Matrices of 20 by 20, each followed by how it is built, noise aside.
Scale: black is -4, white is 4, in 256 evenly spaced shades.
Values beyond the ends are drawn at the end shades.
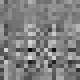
low rank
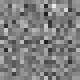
low rank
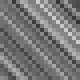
Toeplitz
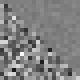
lower triangular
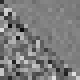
lower triangular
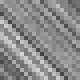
Toeplitz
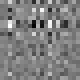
low rank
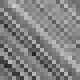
Toeplitz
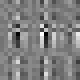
low rank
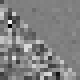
lower triangular
